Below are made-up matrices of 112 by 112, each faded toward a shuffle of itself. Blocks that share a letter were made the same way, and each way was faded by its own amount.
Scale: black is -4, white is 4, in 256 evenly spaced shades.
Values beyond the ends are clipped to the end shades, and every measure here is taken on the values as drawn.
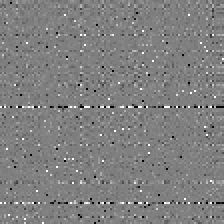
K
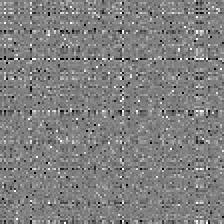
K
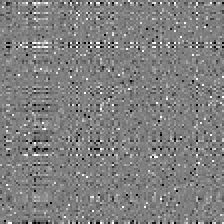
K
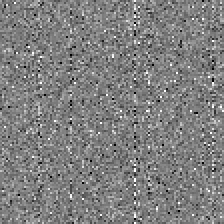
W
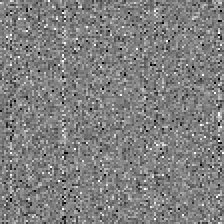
W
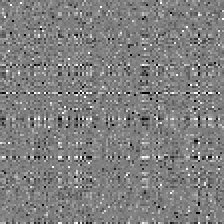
K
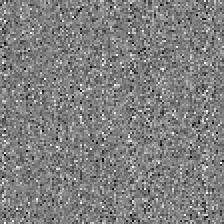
W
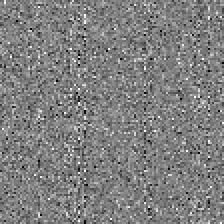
W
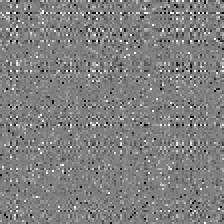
K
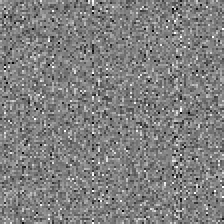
W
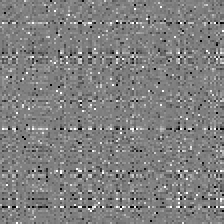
K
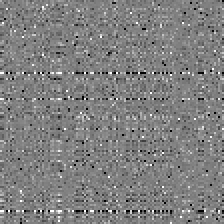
K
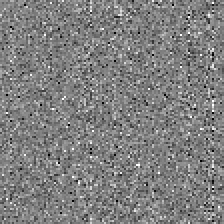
W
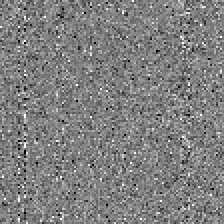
W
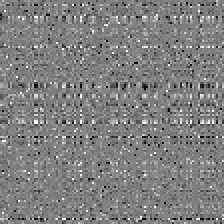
K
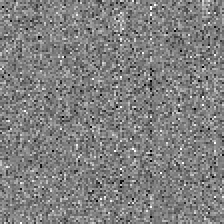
W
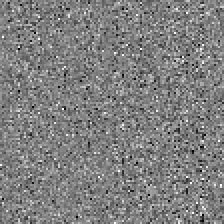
W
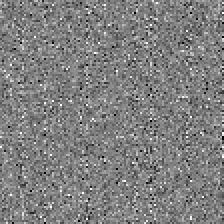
W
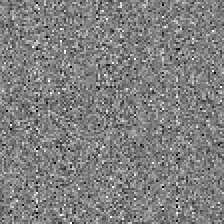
W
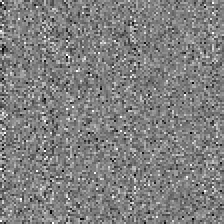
W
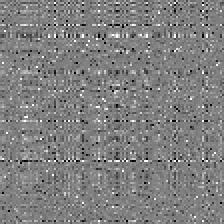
K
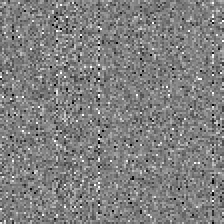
W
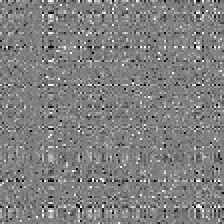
K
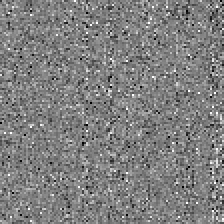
W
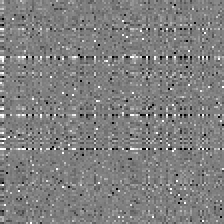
K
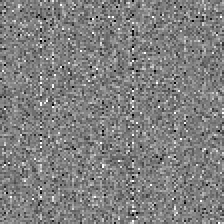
W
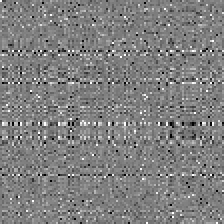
K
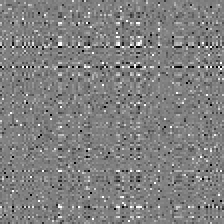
K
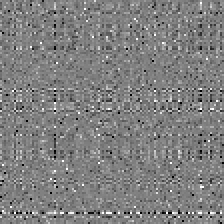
K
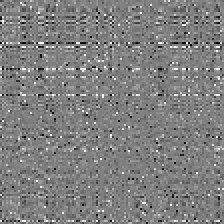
K
